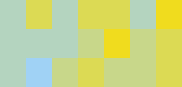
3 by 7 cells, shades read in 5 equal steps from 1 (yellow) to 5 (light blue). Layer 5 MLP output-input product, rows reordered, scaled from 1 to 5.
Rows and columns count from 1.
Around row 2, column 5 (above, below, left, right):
2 3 3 3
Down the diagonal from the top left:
4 4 3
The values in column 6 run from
3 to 4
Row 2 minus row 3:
0 -1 1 1 -2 0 0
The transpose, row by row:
4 4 4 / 2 4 5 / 4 4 3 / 2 3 2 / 2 1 3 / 4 3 3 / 1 2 2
